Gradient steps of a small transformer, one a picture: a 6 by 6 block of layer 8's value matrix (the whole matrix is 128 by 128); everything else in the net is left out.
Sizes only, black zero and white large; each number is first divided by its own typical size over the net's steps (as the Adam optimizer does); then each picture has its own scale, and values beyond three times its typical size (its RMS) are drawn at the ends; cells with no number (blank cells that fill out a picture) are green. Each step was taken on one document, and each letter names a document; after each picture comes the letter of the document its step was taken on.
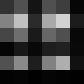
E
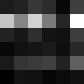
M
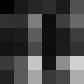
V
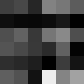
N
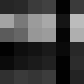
M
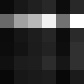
M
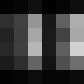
V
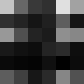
N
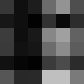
N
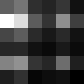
E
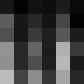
V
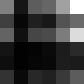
N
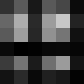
E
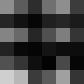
N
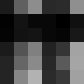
V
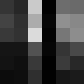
V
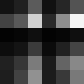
V
